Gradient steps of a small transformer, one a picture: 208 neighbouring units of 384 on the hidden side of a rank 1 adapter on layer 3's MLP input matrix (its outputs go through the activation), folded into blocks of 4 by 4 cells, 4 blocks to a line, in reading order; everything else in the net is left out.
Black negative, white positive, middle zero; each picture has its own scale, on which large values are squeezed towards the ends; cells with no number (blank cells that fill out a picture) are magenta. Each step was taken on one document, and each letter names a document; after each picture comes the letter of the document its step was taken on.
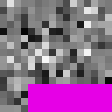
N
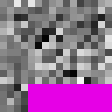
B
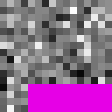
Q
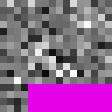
N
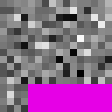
Q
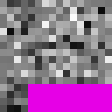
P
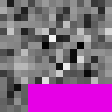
B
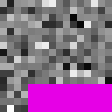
Q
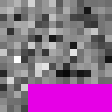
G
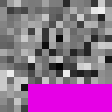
B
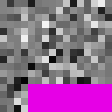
N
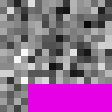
B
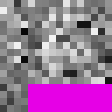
G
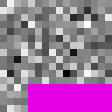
P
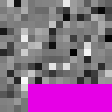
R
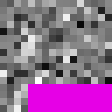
G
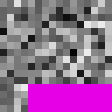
N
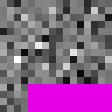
R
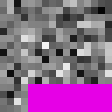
R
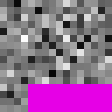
B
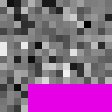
G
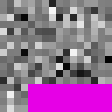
Q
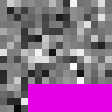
N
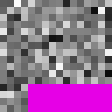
B
